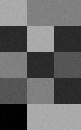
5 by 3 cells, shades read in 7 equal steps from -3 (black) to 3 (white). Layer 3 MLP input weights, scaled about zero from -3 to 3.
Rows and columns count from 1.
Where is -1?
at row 3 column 3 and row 4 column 1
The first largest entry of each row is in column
1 2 1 2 2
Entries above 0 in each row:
1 1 0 0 2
